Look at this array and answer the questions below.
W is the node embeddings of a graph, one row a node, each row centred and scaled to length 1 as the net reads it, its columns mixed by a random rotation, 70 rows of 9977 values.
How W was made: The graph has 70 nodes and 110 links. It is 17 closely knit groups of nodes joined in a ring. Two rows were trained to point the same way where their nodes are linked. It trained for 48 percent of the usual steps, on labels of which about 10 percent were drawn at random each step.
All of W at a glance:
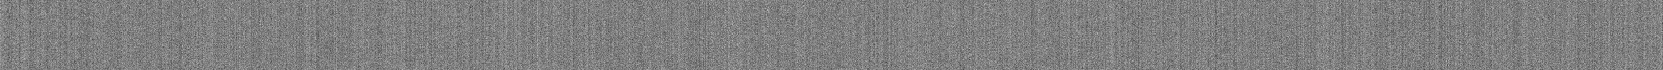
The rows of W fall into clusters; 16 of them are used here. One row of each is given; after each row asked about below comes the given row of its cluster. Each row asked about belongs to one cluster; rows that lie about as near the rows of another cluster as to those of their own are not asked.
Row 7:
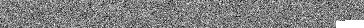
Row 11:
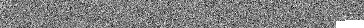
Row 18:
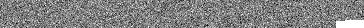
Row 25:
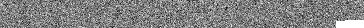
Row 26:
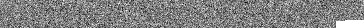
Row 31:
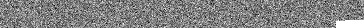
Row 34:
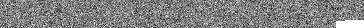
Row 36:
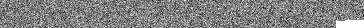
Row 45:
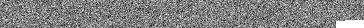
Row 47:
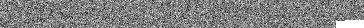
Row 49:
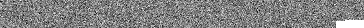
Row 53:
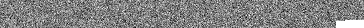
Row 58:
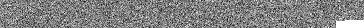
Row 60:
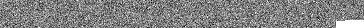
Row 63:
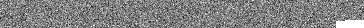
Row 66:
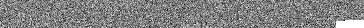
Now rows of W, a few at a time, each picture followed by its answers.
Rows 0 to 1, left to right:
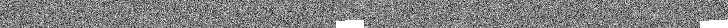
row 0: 36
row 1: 31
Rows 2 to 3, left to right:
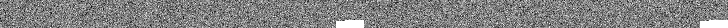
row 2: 63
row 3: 60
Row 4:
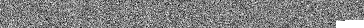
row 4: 53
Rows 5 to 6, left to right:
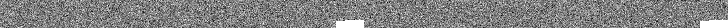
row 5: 47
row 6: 45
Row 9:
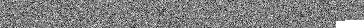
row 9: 60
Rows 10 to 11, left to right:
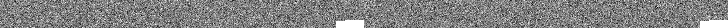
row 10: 26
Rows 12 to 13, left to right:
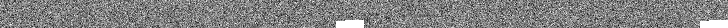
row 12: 26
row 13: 11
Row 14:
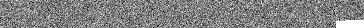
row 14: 31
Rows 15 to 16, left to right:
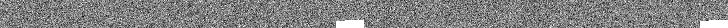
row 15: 45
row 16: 58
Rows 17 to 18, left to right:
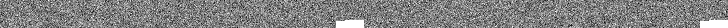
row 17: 53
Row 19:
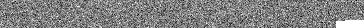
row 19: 18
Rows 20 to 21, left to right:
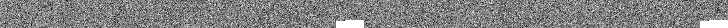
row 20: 66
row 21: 34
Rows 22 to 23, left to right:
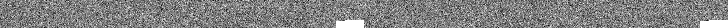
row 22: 36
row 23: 11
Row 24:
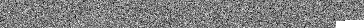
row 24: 34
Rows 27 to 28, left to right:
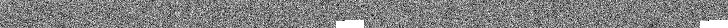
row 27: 47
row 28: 53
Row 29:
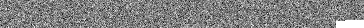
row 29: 66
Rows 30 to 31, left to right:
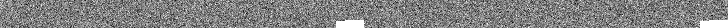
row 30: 11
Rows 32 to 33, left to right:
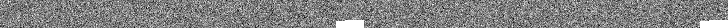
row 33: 34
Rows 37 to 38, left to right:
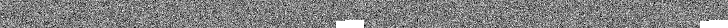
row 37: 49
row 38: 7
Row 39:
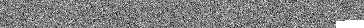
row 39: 63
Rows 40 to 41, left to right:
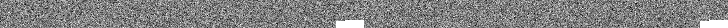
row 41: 11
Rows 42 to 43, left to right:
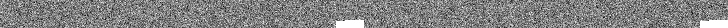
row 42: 47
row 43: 53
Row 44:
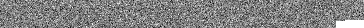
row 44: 26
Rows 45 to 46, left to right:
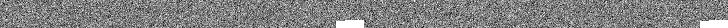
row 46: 7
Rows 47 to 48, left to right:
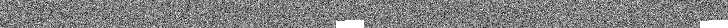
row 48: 25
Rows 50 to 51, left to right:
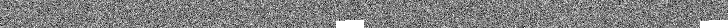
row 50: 31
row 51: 25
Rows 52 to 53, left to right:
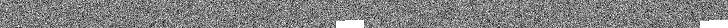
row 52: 45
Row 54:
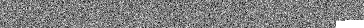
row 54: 58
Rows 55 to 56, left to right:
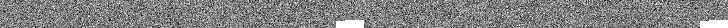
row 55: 26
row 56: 7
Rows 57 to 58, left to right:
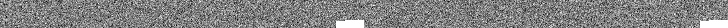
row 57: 45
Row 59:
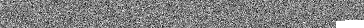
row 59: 49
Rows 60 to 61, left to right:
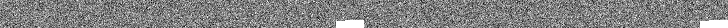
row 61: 60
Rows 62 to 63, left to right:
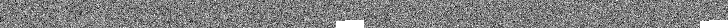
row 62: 34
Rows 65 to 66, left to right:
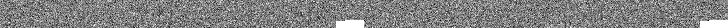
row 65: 60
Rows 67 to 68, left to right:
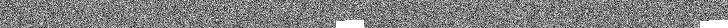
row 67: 36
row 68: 47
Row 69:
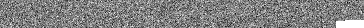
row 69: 18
